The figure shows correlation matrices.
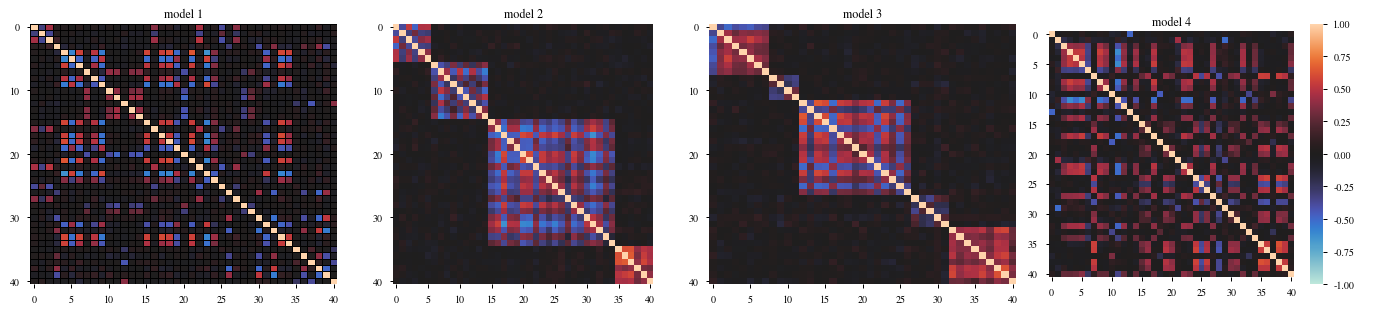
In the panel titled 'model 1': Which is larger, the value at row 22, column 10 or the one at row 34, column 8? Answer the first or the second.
the second
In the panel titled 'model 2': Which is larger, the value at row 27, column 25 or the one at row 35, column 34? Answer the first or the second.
the second
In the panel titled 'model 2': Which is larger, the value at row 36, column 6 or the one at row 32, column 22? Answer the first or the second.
the second
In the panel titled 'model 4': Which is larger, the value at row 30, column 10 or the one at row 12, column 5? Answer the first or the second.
the second
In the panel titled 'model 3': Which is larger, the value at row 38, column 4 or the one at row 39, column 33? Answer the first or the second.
the second
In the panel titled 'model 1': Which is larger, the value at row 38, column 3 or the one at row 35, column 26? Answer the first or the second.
the first
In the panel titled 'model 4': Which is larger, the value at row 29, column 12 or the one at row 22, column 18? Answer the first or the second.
the first
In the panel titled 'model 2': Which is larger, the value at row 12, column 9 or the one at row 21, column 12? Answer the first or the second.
the second
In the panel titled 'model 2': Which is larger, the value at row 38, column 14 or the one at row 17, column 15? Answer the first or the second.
the first
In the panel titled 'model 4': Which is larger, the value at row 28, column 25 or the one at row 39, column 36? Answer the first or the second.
the second
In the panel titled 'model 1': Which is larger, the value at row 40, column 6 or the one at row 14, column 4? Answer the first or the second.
the second
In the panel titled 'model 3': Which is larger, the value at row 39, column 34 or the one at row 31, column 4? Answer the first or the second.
the first
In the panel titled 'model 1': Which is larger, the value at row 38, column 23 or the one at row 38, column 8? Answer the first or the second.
the first
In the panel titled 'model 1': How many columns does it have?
41
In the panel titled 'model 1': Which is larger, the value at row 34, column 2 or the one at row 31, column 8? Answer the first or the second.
the first
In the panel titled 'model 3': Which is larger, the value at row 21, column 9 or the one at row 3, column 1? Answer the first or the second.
the second
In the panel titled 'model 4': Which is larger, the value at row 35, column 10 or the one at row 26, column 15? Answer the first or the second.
the second
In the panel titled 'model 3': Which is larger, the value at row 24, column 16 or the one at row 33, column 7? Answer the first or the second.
the second
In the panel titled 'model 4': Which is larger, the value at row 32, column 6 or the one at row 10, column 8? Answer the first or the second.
the second
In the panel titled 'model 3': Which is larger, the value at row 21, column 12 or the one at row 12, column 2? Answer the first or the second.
the first
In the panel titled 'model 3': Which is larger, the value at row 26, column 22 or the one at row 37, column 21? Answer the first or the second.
the second
